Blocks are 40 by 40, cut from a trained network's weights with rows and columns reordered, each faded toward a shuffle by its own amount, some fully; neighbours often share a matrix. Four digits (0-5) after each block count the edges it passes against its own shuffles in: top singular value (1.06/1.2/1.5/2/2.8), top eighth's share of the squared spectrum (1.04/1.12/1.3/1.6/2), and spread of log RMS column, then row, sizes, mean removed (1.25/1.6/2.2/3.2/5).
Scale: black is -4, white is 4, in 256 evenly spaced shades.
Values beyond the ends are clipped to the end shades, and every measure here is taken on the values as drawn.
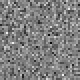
1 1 0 0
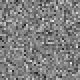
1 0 0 0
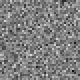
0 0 0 0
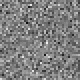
2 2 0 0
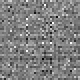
3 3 2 0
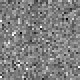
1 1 0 0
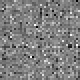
2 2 1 1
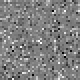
0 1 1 0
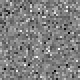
0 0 0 0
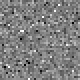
0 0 0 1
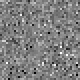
0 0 0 0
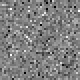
0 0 0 0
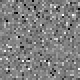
0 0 0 0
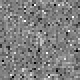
0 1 0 0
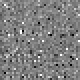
2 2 0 1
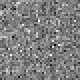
1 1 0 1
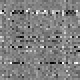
3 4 0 3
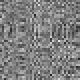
4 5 3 1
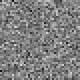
1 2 0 0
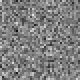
3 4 2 0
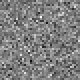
0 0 0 0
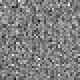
2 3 1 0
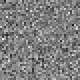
0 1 0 0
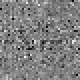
2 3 0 2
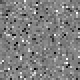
0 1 0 0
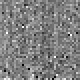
2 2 0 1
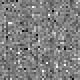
1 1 0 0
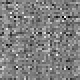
2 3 0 3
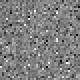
0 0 0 0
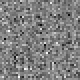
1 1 0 1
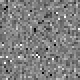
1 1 0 0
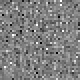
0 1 0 0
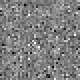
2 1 0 1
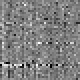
3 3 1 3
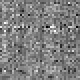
3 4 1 3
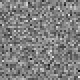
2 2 0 0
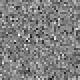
1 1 0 0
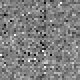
1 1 1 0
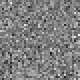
2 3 1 1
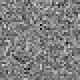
2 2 0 0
